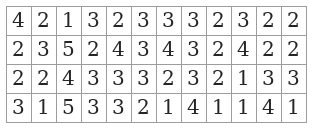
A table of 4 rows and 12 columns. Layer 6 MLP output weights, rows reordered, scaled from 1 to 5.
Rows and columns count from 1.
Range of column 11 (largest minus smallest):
2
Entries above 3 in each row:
1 4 1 3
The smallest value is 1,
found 7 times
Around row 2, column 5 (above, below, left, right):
2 3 2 3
